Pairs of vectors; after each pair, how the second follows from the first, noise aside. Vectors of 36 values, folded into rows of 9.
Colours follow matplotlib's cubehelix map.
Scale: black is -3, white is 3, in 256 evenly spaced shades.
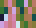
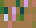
partly zeroed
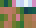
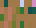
partly zeroed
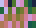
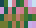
negated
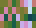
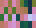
negated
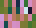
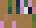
partly zeroed
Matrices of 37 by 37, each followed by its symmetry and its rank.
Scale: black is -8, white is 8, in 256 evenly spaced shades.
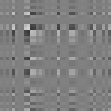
symmetric, rank one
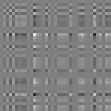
symmetric, rank one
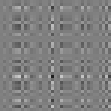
neither, rank one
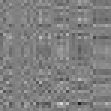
neither, rank three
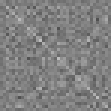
symmetric, rank five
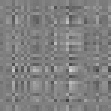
neither, rank two
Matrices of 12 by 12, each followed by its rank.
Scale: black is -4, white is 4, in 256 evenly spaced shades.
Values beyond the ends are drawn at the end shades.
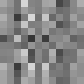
two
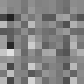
two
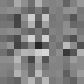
two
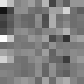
two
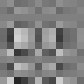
one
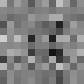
two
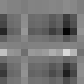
one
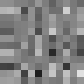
two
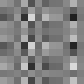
one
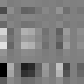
one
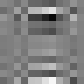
one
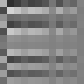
one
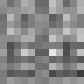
two
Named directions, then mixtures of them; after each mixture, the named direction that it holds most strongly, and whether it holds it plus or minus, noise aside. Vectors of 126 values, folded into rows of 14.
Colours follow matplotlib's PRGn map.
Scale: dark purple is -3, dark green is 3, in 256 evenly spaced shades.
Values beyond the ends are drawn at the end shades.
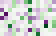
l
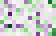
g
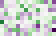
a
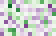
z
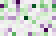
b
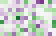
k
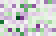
a, plus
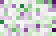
a, plus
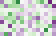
k, minus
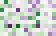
g, minus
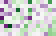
g, plus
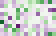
a, plus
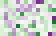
k, plus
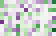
a, minus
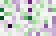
l, minus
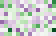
a, minus
